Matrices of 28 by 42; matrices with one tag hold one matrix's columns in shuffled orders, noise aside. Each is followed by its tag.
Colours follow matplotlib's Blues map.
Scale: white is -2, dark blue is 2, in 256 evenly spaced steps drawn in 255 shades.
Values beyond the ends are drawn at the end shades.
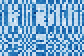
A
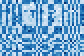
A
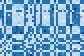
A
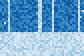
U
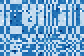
A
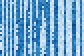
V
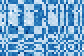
A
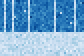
U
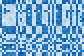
A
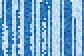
V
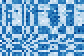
A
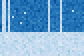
U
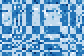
A
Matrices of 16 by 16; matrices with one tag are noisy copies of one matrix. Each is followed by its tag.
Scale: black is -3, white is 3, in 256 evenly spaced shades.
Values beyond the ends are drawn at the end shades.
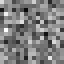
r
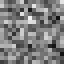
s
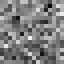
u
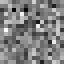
r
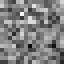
s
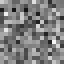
r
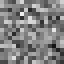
s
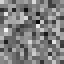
r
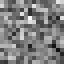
s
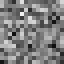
s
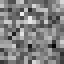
s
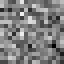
s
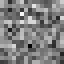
s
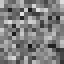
s
